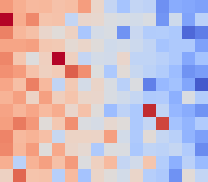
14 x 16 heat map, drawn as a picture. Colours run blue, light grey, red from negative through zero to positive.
Values rise toward the left. No regular stripes run through it. The texture is fine-grained noise. On average the colour sits 50% of the way up the scale.
